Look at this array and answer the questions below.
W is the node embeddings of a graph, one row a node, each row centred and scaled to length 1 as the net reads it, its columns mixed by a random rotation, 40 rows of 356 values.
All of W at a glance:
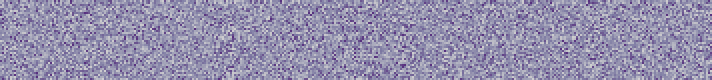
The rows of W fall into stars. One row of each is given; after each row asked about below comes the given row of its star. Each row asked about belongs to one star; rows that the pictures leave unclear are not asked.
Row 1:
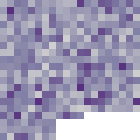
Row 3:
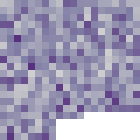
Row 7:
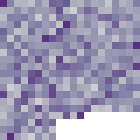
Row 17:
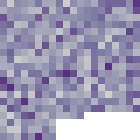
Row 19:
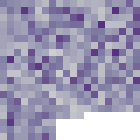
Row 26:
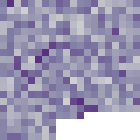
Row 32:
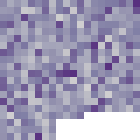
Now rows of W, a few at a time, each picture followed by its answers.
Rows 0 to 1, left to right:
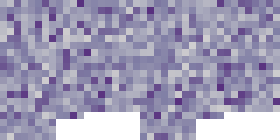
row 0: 1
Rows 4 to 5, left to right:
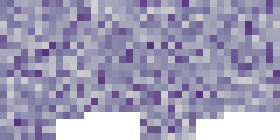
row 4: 7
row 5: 32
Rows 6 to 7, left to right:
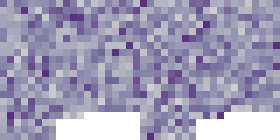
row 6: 19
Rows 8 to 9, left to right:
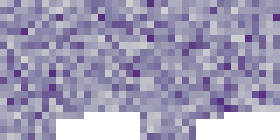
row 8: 17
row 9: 26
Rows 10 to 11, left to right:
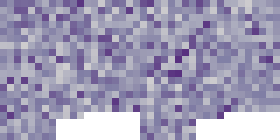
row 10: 3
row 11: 7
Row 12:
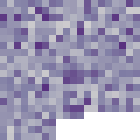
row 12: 17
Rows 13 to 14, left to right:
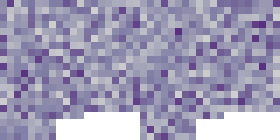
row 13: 26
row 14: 1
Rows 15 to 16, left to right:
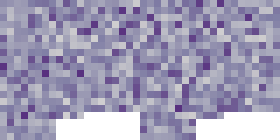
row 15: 19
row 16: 7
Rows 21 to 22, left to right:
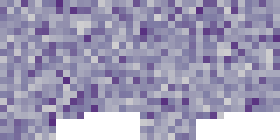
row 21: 26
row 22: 3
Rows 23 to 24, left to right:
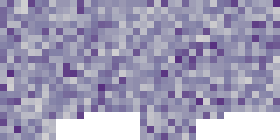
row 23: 32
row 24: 26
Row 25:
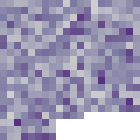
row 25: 17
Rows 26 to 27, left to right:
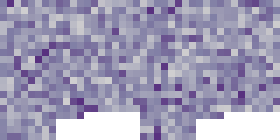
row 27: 1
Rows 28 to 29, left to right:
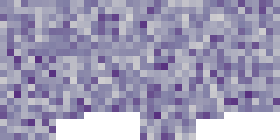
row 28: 26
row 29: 1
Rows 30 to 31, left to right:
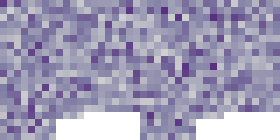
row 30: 19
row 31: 19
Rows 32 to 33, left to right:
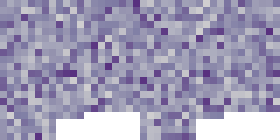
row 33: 17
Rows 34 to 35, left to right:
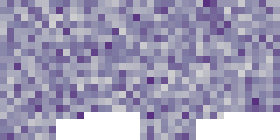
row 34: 26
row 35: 3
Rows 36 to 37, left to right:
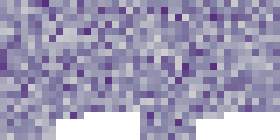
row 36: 32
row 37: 19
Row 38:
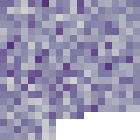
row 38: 32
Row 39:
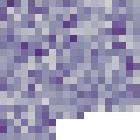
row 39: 7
